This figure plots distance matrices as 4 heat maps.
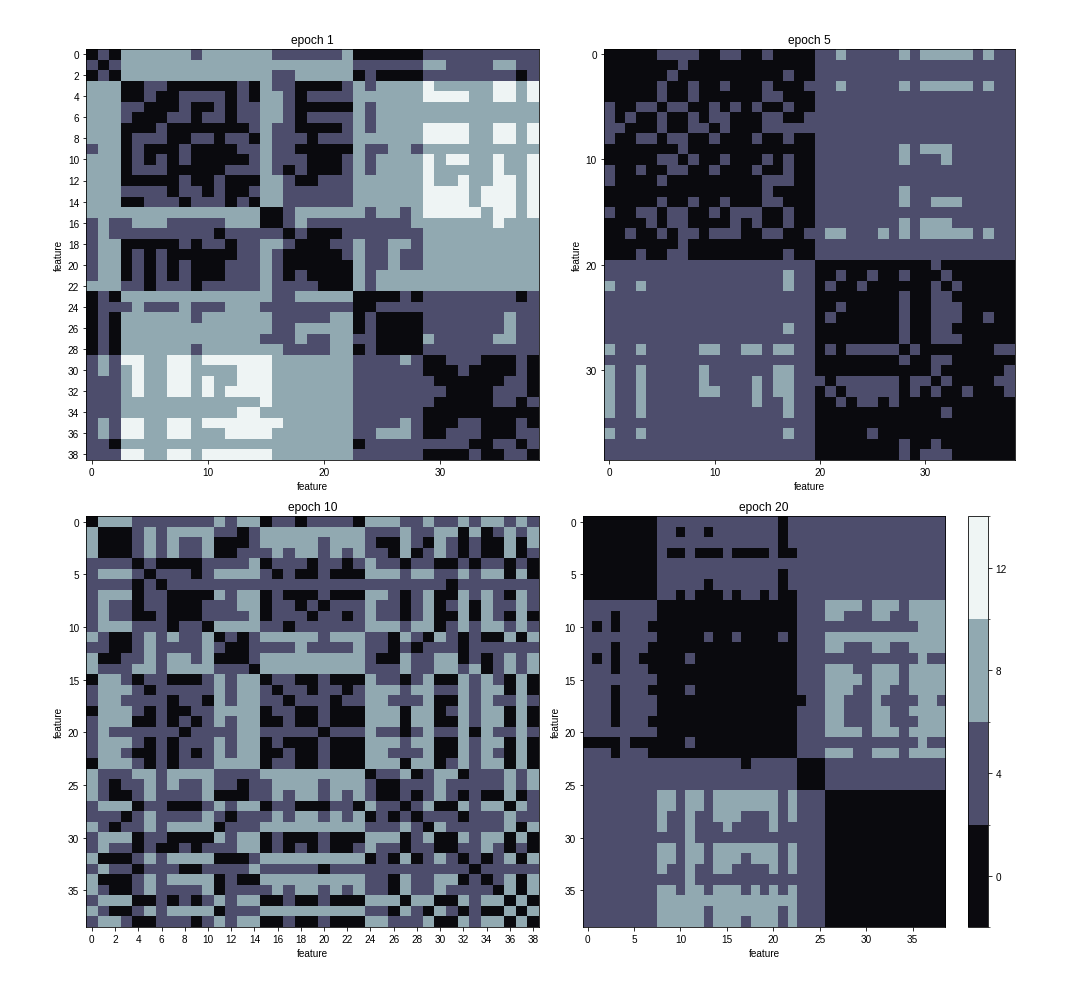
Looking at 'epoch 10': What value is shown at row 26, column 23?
8
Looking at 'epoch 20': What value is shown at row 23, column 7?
4
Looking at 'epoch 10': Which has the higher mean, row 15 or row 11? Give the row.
11
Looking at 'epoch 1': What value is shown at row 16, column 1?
8
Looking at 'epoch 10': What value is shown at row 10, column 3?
8
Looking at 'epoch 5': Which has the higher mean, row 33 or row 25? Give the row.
33
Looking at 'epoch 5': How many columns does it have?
39
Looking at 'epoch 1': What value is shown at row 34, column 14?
12
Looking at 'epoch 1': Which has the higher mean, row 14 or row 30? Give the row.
14
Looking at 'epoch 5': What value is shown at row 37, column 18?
4
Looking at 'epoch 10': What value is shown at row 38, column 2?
8
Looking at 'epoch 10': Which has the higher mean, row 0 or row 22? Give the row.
0
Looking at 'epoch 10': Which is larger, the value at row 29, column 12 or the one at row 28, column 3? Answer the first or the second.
the first
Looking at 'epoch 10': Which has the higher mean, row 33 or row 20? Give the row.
20
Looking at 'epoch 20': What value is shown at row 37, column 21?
4
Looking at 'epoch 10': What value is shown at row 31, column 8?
4
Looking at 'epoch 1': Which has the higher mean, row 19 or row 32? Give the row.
32
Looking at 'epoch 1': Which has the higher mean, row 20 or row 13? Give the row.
13
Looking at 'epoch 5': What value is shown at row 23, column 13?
4
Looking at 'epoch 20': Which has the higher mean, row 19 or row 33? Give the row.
33
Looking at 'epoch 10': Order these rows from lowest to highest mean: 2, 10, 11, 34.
2, 11, 34, 10
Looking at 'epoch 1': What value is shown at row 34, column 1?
4
